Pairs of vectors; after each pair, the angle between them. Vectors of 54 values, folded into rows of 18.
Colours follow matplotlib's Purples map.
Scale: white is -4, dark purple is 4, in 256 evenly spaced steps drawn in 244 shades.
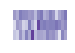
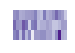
nearly opposite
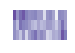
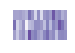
orthogonal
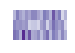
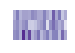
nearly parallel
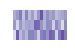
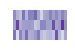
nearly opposite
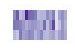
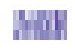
nearly opposite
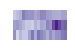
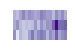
nearly parallel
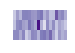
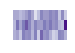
orthogonal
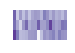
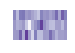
orthogonal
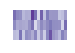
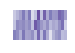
nearly opposite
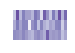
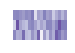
orthogonal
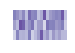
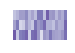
nearly opposite
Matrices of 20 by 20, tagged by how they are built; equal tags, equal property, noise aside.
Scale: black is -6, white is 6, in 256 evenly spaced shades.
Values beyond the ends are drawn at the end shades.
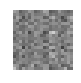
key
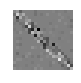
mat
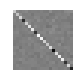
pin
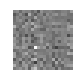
key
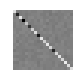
pin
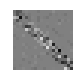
mat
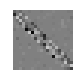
mat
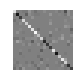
pin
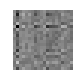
key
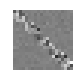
mat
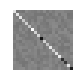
pin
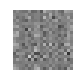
key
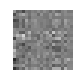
key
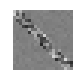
mat
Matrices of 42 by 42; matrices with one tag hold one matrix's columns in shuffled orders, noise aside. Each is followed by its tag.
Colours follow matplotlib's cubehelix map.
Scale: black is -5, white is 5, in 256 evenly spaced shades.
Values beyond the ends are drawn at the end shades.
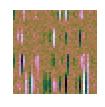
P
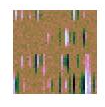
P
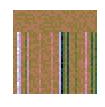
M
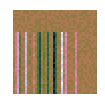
M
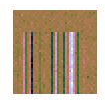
M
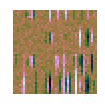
P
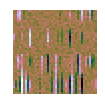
P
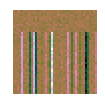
M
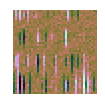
P
